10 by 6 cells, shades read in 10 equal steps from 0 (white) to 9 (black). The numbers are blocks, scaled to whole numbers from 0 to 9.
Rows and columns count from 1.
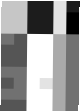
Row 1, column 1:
2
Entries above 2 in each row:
3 3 3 4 4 4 4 4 4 4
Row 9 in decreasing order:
5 5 5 3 0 0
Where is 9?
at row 2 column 6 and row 3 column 6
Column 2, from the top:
2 2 2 6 6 6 5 5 5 6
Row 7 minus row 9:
0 0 0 0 0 0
